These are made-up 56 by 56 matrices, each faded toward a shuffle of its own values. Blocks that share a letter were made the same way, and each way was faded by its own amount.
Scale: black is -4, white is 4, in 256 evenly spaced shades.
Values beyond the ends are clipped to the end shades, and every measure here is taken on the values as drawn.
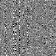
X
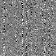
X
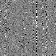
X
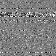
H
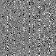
X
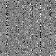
X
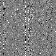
X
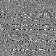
H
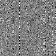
X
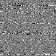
H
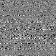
H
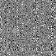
X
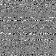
H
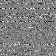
H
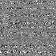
H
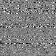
H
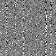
X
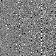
X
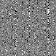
X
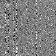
X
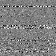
H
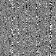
X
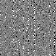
X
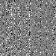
X
